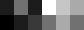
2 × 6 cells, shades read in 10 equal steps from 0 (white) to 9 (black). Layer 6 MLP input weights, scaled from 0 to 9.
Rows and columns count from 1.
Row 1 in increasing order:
0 2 3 5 8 8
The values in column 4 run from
0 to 5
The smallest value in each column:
8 5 7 0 2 3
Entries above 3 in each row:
3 5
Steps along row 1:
down up down up up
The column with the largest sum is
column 1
